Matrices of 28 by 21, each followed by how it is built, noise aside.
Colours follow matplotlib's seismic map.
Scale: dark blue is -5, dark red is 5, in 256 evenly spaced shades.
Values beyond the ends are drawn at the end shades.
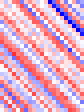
Toeplitz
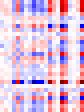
low rank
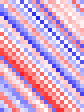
Toeplitz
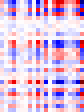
low rank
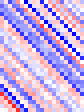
Toeplitz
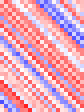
Toeplitz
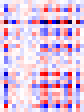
low rank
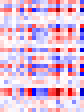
low rank
